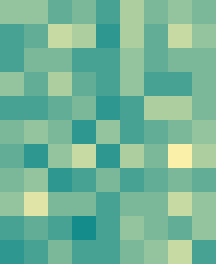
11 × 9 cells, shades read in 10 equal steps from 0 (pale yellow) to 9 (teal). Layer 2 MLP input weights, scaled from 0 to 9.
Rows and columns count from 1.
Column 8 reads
4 2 5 7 3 5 0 5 2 6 2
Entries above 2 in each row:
9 7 9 9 9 9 7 9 7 9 8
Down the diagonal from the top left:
4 6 5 6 8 7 5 5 4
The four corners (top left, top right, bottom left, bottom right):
4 5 8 7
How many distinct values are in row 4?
5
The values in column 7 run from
3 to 7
